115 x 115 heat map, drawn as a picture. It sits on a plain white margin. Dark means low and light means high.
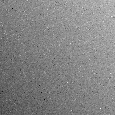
The values follow a bell shape. The ninth with the lowest average is the bottom left. Values rise toward the top right. Overall the values sit about 50% of the way up the scale. No regular stripes run through it. The top right is the ninth with the highest average.
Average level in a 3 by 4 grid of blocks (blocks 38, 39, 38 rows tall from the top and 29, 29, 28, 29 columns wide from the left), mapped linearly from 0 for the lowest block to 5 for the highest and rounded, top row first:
2 3 4 5
1 2 3 4
0 1 2 3
